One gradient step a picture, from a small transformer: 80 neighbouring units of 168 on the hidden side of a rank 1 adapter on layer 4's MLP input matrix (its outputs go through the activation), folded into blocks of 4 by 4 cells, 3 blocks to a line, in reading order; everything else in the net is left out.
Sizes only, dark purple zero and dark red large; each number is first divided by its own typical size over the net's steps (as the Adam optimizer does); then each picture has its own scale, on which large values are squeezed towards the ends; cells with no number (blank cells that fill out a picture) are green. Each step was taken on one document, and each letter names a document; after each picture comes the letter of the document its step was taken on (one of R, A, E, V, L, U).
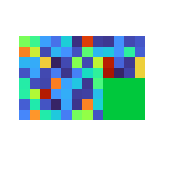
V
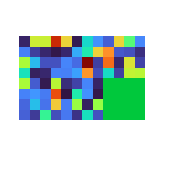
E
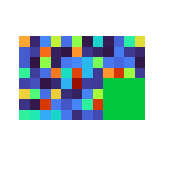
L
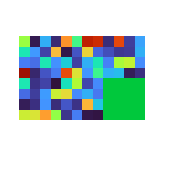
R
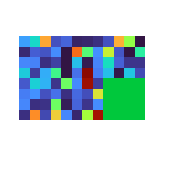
E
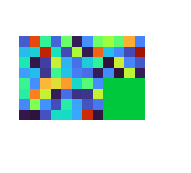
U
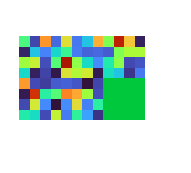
R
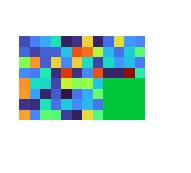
U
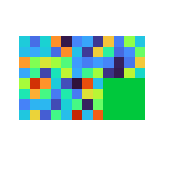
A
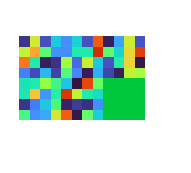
U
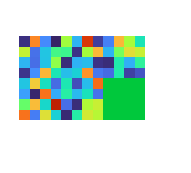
V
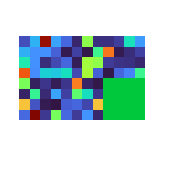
E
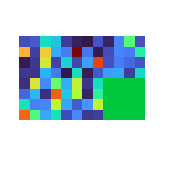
L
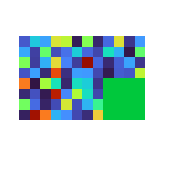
E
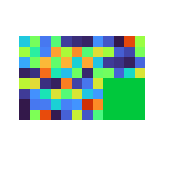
A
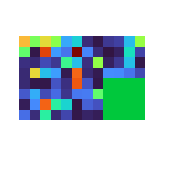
L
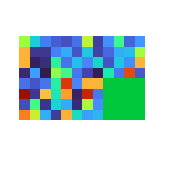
V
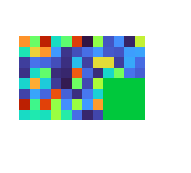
L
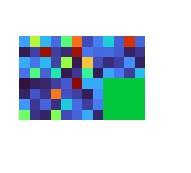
L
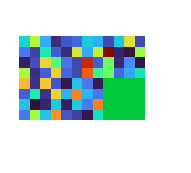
E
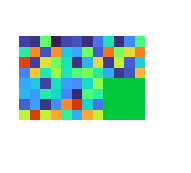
A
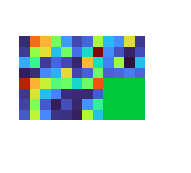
U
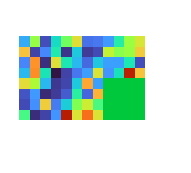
A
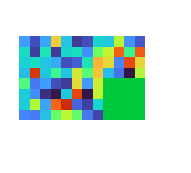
A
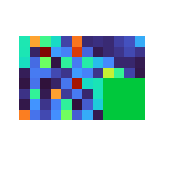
L
